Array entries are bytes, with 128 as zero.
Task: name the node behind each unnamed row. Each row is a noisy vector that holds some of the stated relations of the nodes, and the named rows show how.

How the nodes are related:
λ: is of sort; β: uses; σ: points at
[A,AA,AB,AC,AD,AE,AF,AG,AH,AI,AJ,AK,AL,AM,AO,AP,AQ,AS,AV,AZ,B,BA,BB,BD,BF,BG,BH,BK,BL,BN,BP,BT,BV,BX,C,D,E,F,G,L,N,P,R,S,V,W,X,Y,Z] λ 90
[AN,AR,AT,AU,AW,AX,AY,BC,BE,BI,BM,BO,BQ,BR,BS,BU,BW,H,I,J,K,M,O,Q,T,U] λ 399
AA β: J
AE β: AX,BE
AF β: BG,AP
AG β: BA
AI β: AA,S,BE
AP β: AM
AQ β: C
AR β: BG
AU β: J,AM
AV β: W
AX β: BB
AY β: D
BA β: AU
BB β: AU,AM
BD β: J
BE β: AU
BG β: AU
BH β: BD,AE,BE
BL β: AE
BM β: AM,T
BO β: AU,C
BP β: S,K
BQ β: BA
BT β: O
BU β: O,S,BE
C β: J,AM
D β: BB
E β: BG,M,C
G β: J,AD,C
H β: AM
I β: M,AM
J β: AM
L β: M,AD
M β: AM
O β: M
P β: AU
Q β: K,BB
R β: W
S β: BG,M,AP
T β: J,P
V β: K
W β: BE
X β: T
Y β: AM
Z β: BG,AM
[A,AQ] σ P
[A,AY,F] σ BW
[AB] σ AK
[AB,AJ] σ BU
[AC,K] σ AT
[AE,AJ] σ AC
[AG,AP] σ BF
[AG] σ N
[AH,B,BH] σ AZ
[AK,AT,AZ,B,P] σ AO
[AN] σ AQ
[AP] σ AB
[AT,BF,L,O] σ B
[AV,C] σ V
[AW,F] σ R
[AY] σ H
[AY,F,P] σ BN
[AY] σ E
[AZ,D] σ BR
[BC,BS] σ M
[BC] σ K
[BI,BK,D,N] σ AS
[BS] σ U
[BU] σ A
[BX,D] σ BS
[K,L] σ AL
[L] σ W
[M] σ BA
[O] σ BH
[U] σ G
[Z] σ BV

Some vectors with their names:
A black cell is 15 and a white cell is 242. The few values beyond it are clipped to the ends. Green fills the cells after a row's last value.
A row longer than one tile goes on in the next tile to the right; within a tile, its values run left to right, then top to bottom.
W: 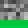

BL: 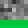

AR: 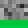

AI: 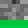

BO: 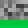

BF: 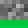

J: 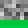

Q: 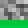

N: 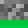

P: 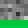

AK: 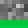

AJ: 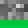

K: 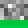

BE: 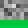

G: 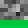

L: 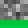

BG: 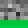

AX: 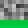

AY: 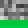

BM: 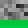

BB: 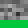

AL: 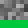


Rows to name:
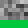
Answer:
I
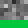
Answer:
BH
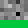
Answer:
BA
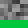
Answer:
E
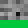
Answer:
C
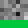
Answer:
AG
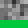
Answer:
BP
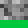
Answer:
BI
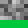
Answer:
AN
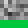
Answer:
BQ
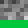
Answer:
AV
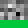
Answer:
AM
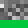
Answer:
Z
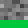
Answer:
AF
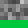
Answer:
BT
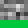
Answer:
AD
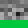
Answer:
D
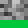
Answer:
AW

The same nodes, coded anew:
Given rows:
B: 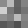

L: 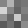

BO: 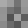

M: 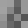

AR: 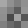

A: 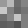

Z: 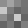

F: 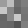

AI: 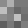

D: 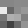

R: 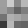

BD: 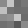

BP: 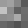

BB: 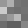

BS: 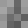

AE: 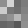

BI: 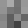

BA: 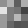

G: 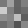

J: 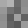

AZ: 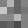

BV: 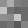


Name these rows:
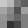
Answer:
K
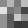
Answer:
AG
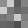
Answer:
P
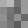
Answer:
BE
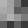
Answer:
V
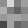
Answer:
W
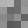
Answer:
AX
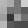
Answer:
BQ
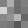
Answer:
BX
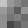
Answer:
Q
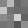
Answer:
X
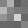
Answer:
C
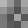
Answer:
H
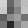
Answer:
AY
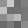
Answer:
BL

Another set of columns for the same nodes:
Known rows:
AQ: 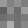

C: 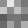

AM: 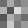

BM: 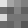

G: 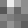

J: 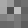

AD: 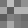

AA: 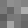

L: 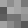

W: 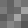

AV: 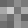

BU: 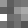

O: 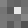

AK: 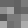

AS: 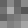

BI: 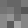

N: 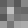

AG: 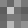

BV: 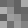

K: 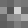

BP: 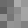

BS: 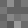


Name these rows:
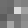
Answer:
AP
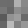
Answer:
BB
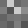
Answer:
M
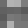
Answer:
BA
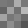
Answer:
AI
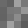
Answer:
AE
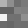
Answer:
H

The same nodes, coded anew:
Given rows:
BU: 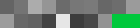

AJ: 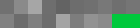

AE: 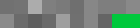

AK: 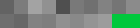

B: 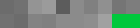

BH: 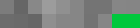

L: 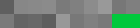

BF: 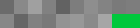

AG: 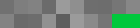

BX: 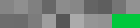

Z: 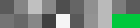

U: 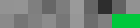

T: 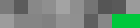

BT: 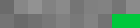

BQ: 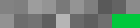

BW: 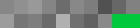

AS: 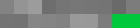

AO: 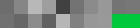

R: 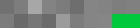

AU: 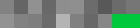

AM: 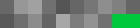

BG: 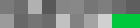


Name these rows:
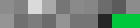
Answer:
AX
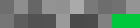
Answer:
O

